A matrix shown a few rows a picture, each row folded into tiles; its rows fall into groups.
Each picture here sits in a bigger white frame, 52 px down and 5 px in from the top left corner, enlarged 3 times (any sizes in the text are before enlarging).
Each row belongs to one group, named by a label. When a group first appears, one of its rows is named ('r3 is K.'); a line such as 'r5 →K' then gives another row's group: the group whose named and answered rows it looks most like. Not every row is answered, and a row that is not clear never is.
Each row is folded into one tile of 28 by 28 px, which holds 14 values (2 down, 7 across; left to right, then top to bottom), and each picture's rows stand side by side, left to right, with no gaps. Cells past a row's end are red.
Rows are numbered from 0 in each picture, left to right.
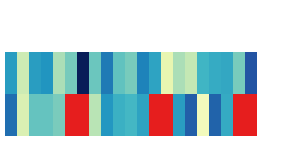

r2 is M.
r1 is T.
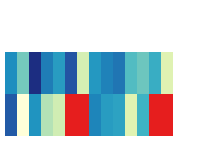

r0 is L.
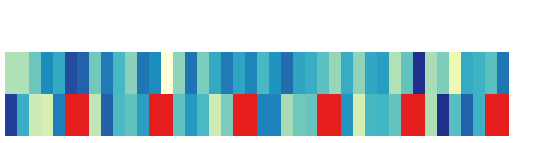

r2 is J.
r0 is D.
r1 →T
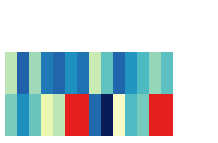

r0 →J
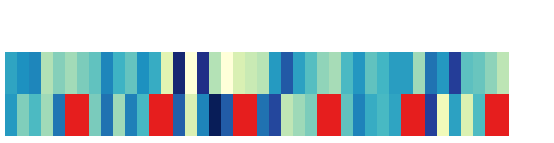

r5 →L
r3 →M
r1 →T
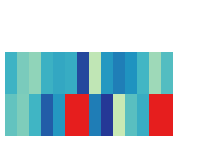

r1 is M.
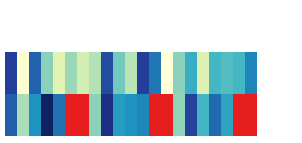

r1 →T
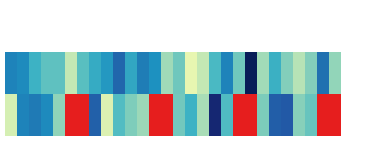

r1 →L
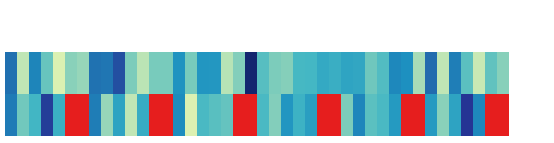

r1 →L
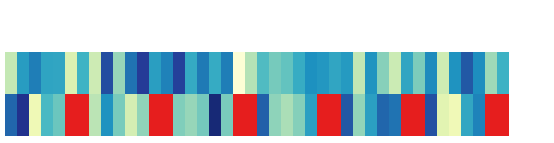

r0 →M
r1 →J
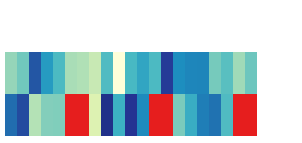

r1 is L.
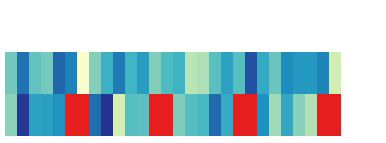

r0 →T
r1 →M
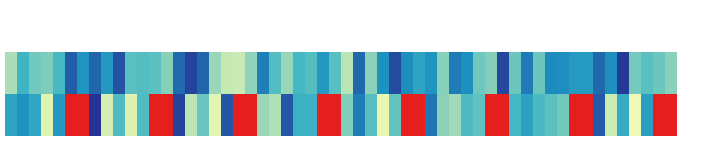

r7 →L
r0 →D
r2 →L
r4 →J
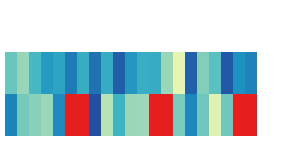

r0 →D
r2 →J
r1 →L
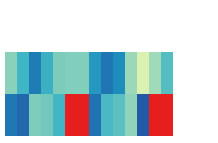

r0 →M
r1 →L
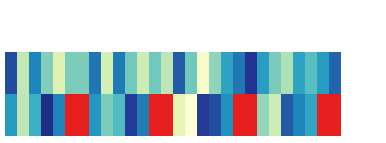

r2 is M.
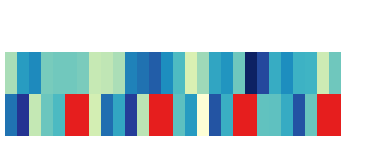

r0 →M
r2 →M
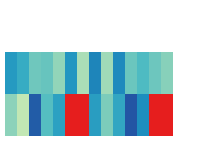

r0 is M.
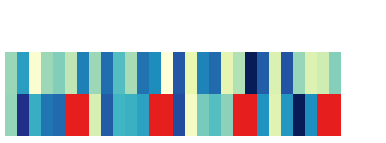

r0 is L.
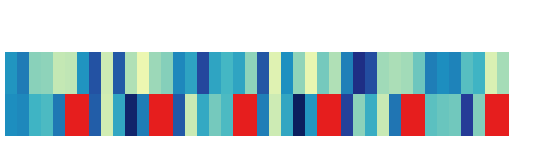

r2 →L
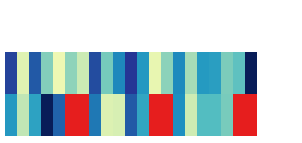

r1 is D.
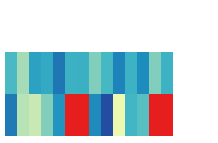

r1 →M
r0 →D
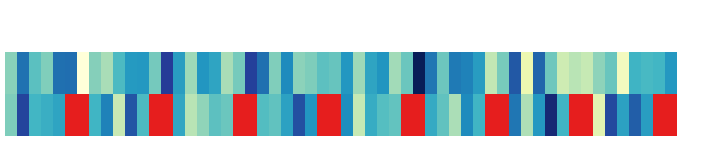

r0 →T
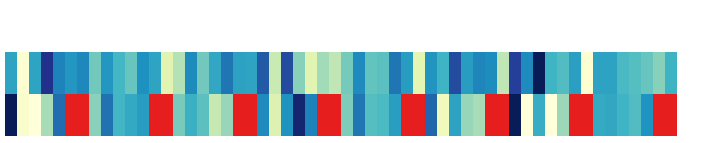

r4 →T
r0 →D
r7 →L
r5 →L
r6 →L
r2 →J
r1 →T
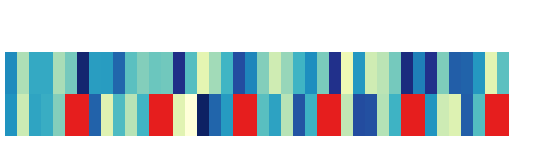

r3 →M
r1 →L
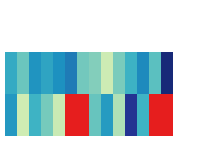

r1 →M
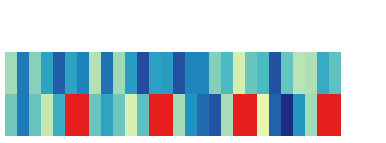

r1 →J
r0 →J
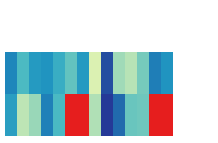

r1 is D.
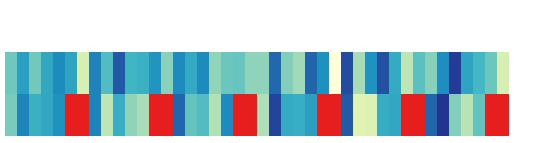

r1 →L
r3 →T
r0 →T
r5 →M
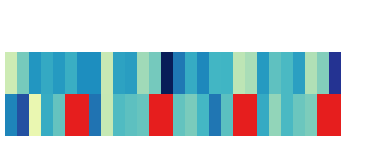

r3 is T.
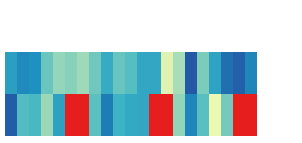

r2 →J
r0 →L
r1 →T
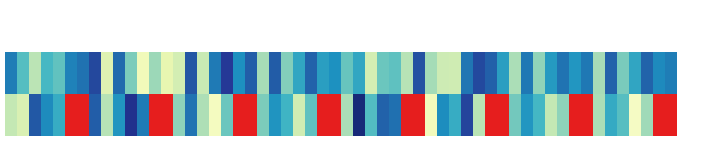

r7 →J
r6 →J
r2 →J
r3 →J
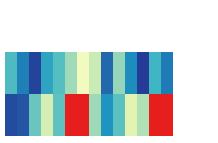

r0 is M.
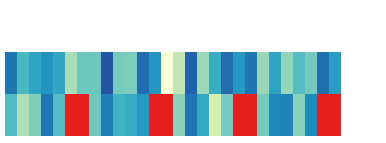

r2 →J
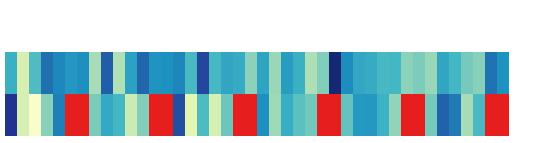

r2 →L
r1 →J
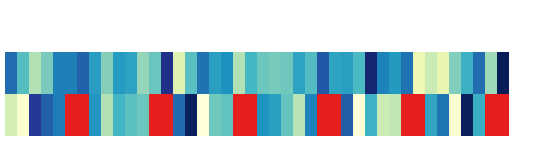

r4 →L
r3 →D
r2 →M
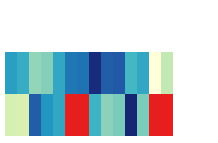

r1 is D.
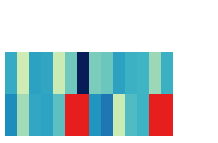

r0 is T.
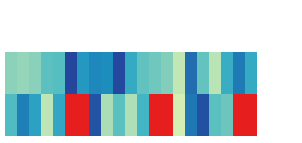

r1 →L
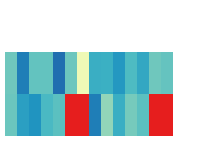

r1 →L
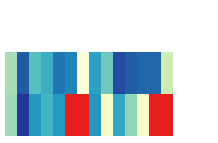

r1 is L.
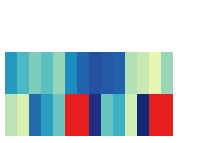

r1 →L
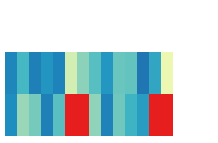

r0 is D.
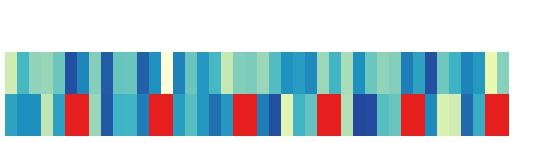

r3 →M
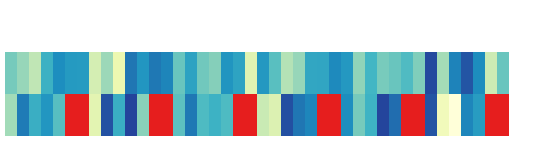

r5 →D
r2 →T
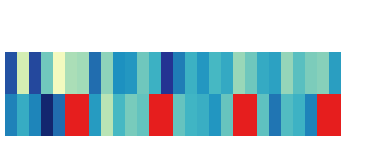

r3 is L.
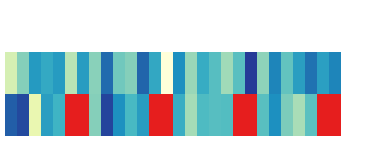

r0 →M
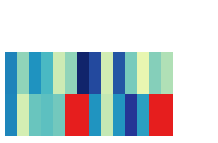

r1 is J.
